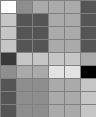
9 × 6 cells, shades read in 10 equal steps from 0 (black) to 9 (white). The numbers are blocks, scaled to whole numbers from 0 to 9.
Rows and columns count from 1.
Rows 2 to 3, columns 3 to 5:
3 6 6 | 3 6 6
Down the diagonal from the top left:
9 3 3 6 7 0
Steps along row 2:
down same up same down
